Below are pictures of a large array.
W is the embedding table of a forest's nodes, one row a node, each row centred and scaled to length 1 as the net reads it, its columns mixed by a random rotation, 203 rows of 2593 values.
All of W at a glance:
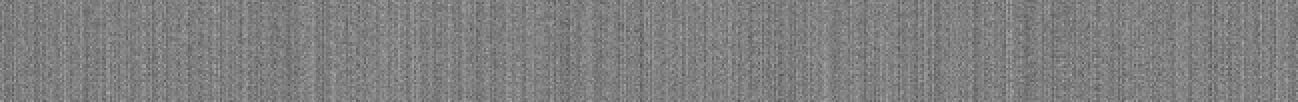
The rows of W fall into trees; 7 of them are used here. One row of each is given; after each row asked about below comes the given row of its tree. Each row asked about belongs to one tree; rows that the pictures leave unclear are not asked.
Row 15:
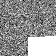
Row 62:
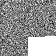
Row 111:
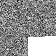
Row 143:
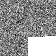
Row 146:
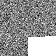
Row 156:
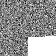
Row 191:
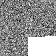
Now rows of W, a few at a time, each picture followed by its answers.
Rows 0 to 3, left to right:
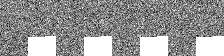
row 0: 15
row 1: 111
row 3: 156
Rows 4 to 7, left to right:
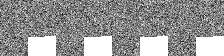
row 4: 146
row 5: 146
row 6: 111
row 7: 146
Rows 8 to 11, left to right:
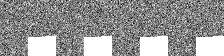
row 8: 191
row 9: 191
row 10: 156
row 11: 62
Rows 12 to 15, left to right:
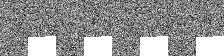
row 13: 15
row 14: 156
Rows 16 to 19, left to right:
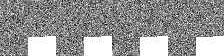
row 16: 143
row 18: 15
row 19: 146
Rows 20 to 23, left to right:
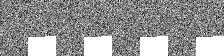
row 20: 146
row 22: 156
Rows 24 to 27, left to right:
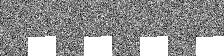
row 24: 146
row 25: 111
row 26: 15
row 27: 156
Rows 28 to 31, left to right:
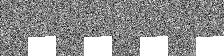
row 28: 146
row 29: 156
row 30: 62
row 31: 111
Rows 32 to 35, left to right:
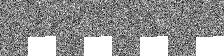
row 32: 15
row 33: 143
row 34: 111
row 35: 156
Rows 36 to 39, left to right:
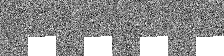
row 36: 191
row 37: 146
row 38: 15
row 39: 191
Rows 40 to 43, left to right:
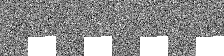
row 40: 156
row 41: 146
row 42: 62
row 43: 156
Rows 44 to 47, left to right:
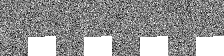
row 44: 146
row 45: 191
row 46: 146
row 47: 191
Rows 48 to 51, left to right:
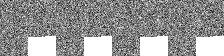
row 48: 191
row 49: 191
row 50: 111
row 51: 191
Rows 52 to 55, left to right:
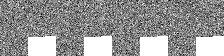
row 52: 143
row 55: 111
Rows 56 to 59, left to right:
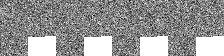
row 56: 111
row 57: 146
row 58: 111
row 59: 143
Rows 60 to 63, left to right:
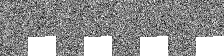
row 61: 111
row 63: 15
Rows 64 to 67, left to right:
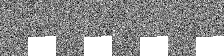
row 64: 156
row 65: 191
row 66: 146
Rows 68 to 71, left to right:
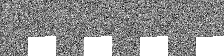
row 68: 62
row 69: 156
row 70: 156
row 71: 146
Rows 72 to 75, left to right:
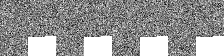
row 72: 111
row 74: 146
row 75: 111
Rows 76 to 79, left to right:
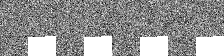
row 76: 111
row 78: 15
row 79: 143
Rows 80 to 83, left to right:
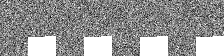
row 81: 143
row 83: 111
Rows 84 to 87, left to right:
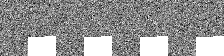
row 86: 146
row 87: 156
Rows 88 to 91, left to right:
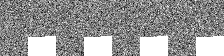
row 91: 143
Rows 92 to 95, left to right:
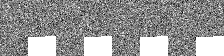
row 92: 62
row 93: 143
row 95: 156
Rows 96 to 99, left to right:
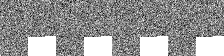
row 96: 191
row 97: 156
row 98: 191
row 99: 156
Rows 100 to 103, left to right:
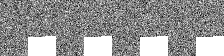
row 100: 111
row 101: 191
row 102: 156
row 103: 146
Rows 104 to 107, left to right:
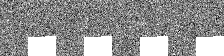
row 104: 191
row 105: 191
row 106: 15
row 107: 156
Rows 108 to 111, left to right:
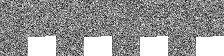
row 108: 191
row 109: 156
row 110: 111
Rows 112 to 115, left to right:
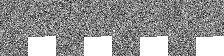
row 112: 146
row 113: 156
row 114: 146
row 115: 146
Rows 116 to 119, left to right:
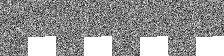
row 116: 143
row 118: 146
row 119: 191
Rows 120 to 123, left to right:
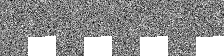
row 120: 191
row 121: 146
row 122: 143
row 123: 111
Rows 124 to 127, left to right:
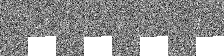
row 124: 15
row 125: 191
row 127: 191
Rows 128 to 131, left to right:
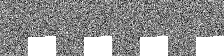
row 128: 156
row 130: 156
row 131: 191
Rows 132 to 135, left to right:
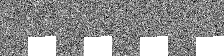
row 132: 111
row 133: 156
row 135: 146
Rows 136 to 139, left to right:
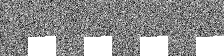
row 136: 62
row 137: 191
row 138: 191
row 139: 191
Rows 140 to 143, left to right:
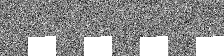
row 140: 146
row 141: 146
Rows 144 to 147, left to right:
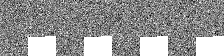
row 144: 191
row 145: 156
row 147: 146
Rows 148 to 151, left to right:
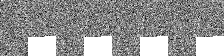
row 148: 146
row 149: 191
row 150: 191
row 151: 191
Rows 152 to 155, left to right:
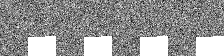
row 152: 15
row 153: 143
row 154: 62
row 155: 156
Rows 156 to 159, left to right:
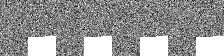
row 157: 191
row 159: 156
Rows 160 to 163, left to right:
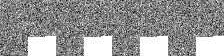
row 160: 15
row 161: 191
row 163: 191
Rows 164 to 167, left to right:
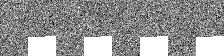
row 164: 62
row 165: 143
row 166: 146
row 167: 156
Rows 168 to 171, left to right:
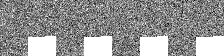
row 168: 111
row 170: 15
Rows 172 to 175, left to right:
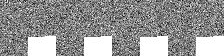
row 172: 156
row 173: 146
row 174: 146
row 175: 191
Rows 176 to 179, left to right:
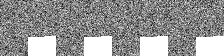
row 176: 146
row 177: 156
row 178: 111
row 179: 156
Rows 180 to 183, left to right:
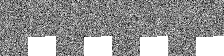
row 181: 156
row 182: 15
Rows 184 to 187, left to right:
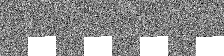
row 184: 191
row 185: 143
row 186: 143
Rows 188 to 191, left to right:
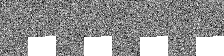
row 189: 156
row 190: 146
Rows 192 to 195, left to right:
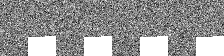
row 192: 146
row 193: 143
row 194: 15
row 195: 146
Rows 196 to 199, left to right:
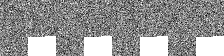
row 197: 156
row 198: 191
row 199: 146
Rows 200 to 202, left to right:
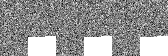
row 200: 156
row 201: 156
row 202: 191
